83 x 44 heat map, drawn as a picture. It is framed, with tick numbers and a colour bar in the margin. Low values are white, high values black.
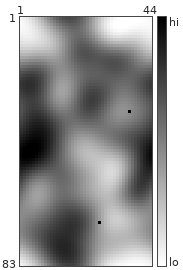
There are two isolated cells, each far higher than the cells round it. The ninth with the highest average is the middle left. Overall the values sit about 50% of the way up the scale.
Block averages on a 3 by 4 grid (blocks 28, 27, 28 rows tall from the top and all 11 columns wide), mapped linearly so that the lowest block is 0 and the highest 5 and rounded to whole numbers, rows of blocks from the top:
1 2 2 1 / 5 2 1 3 / 2 4 0 0
